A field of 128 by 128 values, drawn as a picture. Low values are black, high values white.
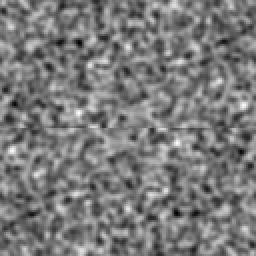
The field is mottled with small blotches. There is no overall slope. Overall the values sit about 50% of the way up the scale. No single row or column stands out from its neighbours. No regular stripes run through it. It looks the same turned upside down.
